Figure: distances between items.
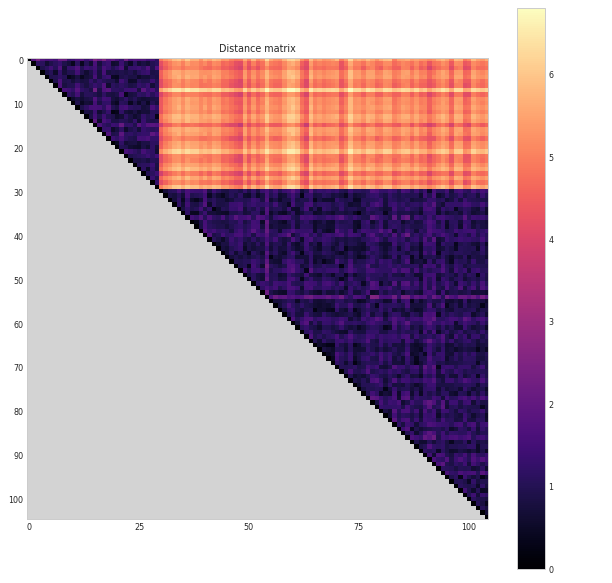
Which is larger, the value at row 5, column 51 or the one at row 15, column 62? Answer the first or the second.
the first
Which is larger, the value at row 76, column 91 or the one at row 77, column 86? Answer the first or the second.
the second
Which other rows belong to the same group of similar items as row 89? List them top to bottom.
30, 31, 32, 33, 34, 35, 36, 37, 38, 39, 40, 41, 42, 43, 44, 45, 46, 47, 48, 49, 50, 51, 52, 53, 54, 55, 56, 57, 58, 59, 60, 61, 62, 63, 64, 65, 66, 67, 68, 69, 70, 71, 72, 73, 74, 75, 76, 77, 78, 79, 80, 81, 82, 83, 84, 85, 86, 87, 88, 90, 91, 92, 93, 94, 95, 96, 97, 98, 99, 100, 101, 102, 103, 104
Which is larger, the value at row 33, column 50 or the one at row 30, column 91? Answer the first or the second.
the first
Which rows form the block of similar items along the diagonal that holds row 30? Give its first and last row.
30 to 104
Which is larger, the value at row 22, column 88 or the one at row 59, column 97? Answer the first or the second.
the first
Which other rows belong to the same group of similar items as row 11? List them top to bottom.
0, 1, 2, 3, 4, 5, 6, 7, 8, 9, 10, 12, 13, 14, 15, 16, 17, 18, 19, 20, 21, 22, 23, 24, 25, 26, 27, 28, 29
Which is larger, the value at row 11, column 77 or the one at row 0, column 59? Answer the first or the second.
the second
